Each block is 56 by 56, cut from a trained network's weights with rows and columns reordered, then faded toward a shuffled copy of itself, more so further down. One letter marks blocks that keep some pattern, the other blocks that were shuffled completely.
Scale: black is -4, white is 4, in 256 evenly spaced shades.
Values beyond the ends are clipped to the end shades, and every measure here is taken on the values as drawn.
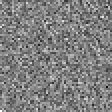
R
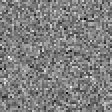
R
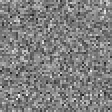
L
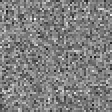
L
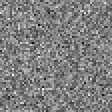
L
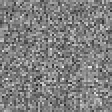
L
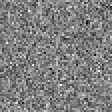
R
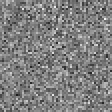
L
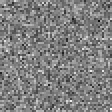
L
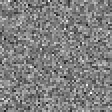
R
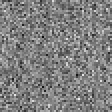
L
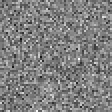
R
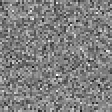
L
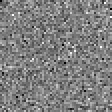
R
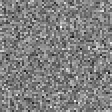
R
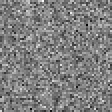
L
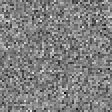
R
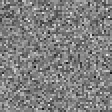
R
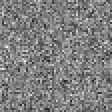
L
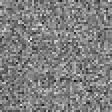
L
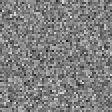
L
